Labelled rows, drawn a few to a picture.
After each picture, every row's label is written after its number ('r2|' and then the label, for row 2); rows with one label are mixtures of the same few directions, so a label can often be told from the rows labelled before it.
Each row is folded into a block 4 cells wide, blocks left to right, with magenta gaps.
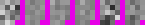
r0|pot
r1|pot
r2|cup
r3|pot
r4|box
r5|box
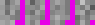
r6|pot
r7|pot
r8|box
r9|pot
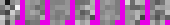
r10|pot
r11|box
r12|box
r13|box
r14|box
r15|cup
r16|box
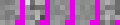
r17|box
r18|cup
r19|box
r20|pot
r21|box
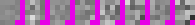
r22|box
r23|box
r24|pot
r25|cup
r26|pot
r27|cup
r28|cup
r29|cup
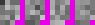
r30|cup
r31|box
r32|pot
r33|box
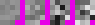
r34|cup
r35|cup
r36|box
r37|box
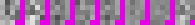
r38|pot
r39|box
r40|box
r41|cup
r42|box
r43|pot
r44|box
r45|box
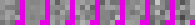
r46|box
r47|box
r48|pot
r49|pot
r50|cup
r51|box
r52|pot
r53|box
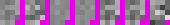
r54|box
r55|cup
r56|pot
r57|pot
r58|box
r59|box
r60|box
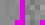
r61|pot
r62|pot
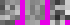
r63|cup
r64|pot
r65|box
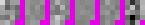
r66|cup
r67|pot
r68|box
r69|box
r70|pot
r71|box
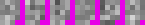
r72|box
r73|cup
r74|pot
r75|cup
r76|cup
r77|box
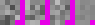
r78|box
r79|cup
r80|pot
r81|cup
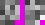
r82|pot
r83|cup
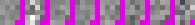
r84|pot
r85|box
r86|box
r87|cup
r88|pot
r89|box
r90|cup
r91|pot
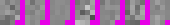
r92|box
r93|pot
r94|pot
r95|box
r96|cup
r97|pot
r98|box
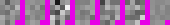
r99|pot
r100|pot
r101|pot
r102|box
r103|cup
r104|cup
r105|pot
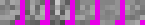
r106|cup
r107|pot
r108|pot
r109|cup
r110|box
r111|cup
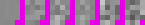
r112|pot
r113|cup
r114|box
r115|box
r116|cup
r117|box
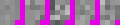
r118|box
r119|cup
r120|cup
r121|box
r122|cup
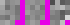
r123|cup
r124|pot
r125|cup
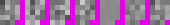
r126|cup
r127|pot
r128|box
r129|pot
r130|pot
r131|pot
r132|cup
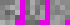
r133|box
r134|pot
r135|box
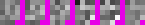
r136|pot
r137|cup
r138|pot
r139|cup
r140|cup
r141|cup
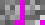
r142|pot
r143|cup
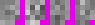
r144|box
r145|pot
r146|box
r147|pot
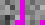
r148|box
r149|pot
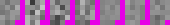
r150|pot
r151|pot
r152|box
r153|pot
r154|pot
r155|cup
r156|box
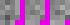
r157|box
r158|box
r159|box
